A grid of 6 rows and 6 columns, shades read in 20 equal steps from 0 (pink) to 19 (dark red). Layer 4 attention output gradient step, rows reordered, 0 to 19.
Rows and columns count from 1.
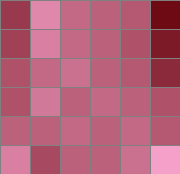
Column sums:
57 38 43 47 49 70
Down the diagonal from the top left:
13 4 6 7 7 0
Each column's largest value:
13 11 8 8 10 19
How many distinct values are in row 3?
6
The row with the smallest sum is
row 6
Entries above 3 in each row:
5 6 6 6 6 5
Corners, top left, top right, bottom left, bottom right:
13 19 4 0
